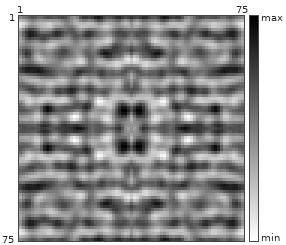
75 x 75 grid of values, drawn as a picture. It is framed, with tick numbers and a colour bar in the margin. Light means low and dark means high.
There is no seam. Horizontal stripes repeat 12 times down the table. There is no overall slope. No lone cell stands out from its neighbours. The ninth with the lowest average is the centre. The histogram is bell-shaped. Its left and right halves mirror each other, and so do its top and bottom.
